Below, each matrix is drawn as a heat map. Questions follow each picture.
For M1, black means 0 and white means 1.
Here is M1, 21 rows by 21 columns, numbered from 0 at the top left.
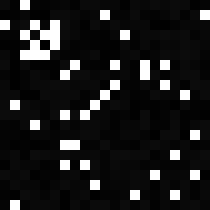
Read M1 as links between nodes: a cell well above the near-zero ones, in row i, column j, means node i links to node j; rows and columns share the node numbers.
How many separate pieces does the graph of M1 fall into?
4
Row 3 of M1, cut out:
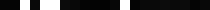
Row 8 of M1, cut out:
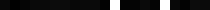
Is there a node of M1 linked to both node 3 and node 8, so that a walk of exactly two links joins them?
no
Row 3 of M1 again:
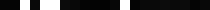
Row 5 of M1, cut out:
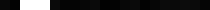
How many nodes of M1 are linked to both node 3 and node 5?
2
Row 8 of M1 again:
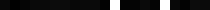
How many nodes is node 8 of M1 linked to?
2
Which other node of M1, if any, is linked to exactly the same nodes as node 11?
node 16
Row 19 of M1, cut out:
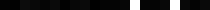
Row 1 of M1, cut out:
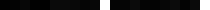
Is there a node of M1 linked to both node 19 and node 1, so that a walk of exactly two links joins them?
no
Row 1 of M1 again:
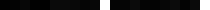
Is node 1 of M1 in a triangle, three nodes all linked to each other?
no
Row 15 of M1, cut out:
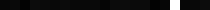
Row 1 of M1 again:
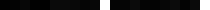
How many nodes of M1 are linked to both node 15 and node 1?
0
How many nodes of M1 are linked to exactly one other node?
6
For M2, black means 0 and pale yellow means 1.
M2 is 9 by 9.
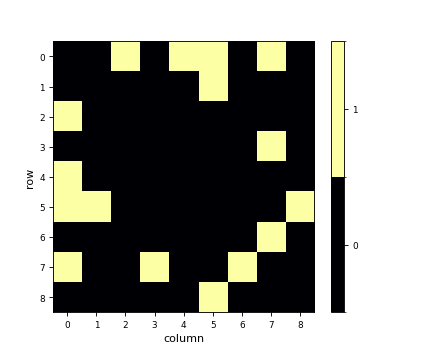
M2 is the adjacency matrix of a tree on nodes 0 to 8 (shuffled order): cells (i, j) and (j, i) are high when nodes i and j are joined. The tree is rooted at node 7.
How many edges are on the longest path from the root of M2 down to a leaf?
3
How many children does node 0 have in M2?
3
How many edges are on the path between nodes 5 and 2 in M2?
2
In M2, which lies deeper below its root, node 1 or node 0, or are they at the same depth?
node 1
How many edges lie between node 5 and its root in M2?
2
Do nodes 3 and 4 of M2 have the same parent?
no
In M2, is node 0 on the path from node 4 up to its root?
yes
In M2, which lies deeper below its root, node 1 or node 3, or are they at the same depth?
node 1
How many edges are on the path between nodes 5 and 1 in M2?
1
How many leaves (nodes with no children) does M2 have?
6
